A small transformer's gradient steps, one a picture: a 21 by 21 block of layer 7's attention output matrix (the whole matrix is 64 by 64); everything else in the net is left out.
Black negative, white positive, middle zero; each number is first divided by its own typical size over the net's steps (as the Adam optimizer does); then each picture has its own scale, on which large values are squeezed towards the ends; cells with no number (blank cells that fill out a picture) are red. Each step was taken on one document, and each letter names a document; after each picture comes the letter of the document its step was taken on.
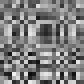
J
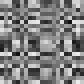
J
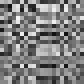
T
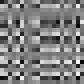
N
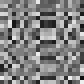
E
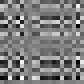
N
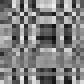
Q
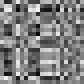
Q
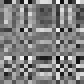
T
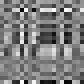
Q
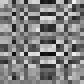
E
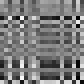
N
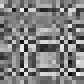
T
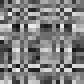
J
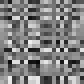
J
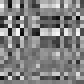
N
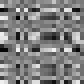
Q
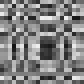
E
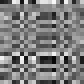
T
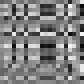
E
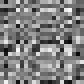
Q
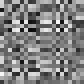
J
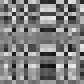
E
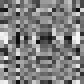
Q
